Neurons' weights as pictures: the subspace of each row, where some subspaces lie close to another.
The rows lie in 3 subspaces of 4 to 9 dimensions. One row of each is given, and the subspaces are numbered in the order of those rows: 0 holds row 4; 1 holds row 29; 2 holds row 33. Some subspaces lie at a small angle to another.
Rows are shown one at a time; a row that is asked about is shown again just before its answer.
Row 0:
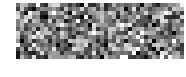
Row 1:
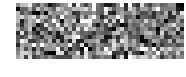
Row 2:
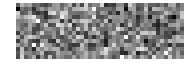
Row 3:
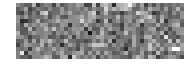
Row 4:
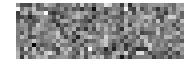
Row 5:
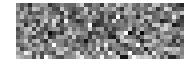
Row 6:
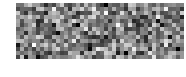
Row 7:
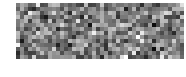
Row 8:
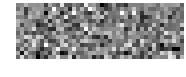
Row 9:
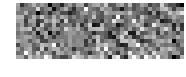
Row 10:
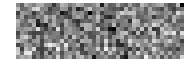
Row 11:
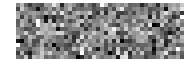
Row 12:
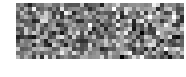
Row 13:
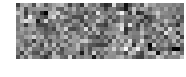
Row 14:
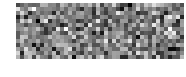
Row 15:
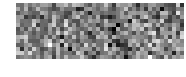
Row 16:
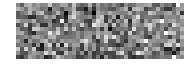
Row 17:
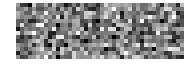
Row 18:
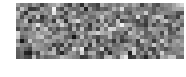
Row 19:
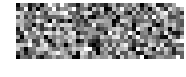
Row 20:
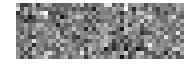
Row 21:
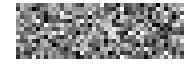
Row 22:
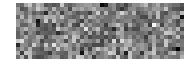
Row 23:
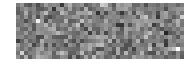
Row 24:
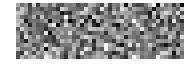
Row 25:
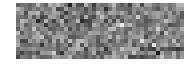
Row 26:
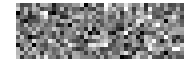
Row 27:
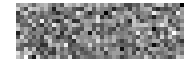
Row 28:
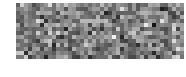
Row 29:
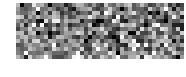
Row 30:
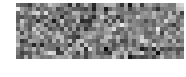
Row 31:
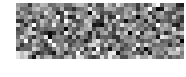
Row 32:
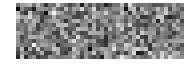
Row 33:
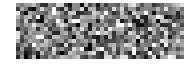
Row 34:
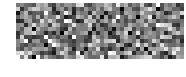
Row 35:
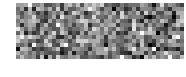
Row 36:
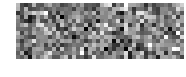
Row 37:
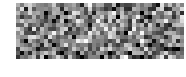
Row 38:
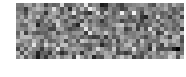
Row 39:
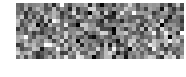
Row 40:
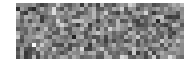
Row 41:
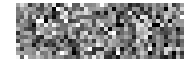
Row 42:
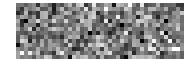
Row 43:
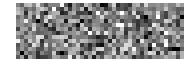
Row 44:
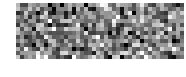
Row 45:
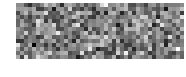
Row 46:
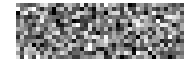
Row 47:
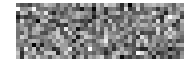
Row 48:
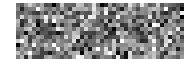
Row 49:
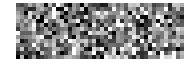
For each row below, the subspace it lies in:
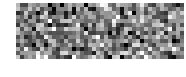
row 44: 1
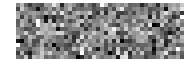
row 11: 2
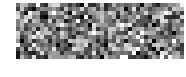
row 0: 0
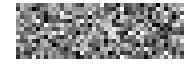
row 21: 1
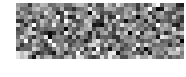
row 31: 1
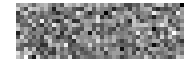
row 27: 1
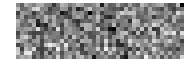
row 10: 1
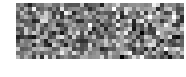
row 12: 1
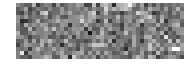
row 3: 2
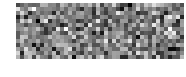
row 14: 0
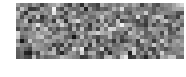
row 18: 2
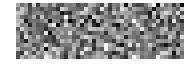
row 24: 1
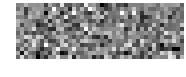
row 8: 1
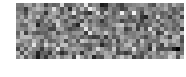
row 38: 1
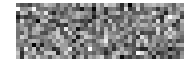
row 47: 0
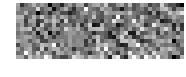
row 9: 1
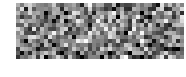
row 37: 1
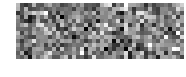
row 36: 0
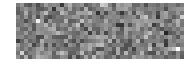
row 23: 2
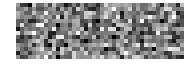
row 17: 1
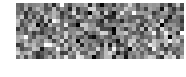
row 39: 1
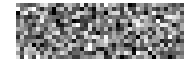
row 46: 2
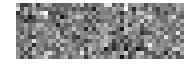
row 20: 0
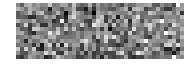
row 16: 1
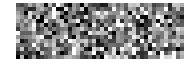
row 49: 0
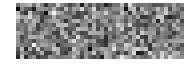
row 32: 0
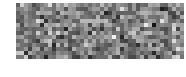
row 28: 1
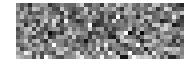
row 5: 1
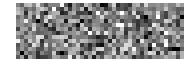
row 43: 2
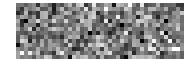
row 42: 2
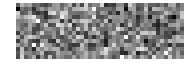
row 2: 2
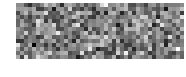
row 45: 2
